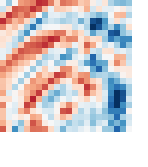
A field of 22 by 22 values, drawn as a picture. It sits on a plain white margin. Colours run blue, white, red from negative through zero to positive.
The left part is higher, up to a seam about 70% of the way across. Overall the values sit about 50% of the way up the scale. The ninth with the lowest average is the bottom right. No single row or column stands out from its neighbours. Concentric rings centre on the bottom middle.
